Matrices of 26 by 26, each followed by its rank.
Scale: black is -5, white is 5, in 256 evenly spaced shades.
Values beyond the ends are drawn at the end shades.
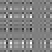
one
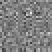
five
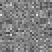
five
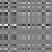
one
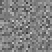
five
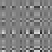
one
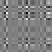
one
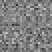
five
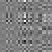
two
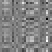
two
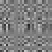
two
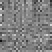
five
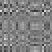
two
